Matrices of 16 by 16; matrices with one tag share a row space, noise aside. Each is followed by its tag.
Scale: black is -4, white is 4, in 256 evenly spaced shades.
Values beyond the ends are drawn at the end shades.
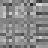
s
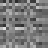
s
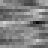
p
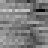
p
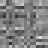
s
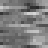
p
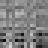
s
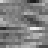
p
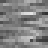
p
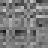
s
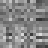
s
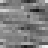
p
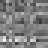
s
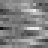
p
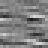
p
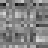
s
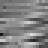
p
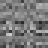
s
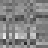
s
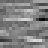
p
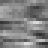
p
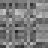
s
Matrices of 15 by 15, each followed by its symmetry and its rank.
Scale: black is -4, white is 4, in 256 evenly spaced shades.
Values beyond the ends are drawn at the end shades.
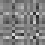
antisymmetric, rank two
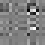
neither, rank two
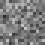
neither, full rank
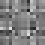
antisymmetric, rank two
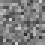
neither, full rank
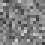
neither, full rank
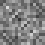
symmetric, full rank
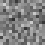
neither, full rank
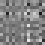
neither, rank three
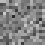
neither, full rank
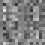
neither, rank three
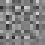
antisymmetric, rank two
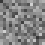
symmetric, full rank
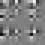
antisymmetric, rank two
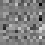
neither, rank three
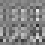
neither, rank two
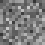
symmetric, full rank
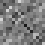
symmetric, full rank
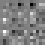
antisymmetric, rank two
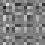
antisymmetric, rank two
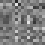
neither, rank three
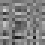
neither, rank two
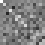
symmetric, full rank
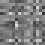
neither, rank three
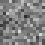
neither, full rank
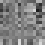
neither, rank two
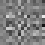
neither, rank two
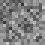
symmetric, full rank
